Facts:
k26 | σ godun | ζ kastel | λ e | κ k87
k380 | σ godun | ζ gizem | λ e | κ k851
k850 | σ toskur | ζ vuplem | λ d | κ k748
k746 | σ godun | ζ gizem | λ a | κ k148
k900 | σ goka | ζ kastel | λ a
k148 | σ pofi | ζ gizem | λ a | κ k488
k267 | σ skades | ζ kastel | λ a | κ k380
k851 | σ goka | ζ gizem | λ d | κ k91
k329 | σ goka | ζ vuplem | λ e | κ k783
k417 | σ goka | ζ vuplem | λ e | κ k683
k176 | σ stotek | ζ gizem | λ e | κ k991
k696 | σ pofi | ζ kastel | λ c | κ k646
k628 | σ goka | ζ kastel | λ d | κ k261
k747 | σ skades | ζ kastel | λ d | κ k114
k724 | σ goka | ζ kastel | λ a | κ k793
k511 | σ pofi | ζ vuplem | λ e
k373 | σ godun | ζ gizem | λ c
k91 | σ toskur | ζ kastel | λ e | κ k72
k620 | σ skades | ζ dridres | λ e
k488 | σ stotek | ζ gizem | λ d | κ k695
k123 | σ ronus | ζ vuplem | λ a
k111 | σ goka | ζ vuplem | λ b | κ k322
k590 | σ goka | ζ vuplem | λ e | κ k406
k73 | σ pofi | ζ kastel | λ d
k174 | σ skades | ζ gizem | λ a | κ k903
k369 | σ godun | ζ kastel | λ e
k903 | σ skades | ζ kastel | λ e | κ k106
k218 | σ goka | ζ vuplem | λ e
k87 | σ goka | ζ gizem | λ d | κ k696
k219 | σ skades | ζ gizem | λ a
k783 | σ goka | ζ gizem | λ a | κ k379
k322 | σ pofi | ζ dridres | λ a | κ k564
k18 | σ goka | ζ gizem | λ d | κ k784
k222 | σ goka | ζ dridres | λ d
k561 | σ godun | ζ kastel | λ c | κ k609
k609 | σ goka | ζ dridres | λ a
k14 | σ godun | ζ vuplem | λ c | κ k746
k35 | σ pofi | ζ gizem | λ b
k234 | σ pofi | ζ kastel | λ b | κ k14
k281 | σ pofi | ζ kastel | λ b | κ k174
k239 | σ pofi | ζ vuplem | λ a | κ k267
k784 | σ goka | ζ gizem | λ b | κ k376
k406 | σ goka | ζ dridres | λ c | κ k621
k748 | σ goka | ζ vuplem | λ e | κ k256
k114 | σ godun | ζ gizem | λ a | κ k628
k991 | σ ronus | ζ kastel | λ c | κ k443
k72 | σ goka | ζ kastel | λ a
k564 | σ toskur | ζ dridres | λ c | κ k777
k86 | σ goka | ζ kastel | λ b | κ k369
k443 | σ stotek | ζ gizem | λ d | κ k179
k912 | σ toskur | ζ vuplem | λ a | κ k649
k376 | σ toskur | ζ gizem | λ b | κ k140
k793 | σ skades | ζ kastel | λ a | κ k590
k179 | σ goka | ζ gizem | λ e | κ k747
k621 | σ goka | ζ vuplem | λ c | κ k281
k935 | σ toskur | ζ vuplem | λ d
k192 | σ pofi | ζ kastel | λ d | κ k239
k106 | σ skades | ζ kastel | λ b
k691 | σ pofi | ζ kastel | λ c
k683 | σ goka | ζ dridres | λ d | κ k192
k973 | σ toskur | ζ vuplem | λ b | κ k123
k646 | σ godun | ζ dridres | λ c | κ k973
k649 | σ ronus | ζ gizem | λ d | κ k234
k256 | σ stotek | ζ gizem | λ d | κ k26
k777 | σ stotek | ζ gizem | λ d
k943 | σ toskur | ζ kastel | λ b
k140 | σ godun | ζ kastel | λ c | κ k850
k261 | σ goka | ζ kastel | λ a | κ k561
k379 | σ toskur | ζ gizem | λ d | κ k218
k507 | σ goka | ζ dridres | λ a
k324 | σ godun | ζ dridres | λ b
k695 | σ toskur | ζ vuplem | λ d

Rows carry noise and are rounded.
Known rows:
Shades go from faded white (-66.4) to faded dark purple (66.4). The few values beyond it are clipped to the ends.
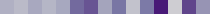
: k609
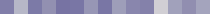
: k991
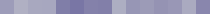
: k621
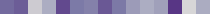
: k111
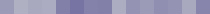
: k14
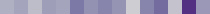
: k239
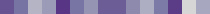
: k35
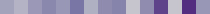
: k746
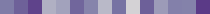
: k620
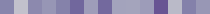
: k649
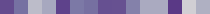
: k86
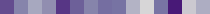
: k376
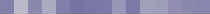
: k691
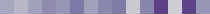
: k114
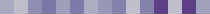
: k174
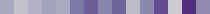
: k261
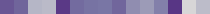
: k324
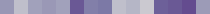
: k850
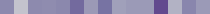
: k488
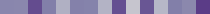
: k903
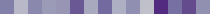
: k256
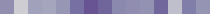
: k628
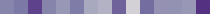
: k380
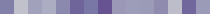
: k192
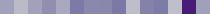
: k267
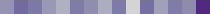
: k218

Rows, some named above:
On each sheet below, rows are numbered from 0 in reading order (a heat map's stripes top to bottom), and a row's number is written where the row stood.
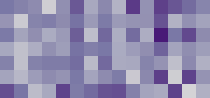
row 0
k646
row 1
k851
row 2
k87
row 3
k695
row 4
k443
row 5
k114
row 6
k234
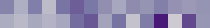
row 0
k564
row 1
k609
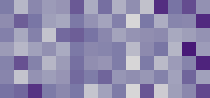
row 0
k256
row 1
k329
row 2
k406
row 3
k900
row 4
k417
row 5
k73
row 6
k176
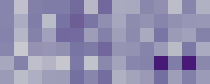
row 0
k443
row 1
k564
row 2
k373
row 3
k747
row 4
k123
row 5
k935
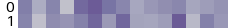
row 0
k406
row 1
k649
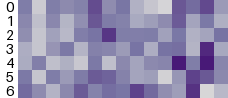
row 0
k18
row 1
k222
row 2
k561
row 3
k72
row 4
k123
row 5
k140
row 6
k106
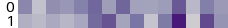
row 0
k649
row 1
k609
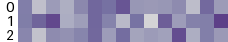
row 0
k192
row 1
k620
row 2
k379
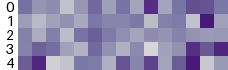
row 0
k696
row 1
k267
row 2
k564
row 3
k748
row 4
k973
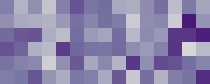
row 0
k683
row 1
k724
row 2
k26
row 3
k324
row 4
k646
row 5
k369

